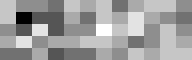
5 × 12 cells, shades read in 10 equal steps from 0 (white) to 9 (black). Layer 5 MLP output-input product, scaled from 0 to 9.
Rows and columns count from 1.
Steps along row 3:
up down up down same down up down up down up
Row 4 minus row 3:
-1 -5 3 -3 -1 -2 2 1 4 0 0 -1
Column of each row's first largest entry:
4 2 2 9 4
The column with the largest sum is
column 4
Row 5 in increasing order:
2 2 2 3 3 3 4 5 5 5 5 6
